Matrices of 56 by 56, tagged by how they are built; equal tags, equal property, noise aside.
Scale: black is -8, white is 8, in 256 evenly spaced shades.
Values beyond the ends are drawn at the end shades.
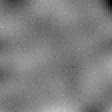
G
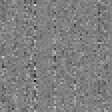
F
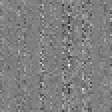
F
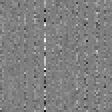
F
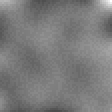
G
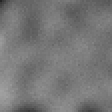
G
